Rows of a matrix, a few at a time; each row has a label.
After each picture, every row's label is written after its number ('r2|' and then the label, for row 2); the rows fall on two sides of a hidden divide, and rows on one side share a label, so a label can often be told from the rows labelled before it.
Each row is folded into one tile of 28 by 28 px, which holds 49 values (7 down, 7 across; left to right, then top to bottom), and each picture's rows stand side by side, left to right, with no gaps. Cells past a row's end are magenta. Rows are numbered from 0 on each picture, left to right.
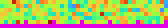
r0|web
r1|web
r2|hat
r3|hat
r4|web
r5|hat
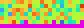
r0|web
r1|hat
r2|web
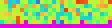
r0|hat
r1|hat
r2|web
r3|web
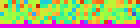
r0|hat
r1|hat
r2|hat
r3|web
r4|web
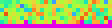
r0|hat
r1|hat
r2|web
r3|web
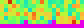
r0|hat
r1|hat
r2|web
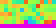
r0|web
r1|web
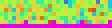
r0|hat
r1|web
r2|hat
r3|hat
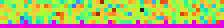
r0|hat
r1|hat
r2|hat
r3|web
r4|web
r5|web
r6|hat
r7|web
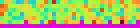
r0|hat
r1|web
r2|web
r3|web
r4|web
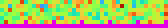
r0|hat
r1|web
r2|web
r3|hat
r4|hat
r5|web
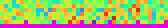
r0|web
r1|web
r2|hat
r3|hat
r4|web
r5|hat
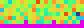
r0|hat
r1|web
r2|hat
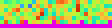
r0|hat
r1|web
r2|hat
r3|hat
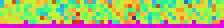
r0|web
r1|web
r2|web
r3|web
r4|web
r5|hat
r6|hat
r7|web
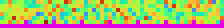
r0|web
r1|web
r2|web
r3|web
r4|hat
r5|hat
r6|hat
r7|hat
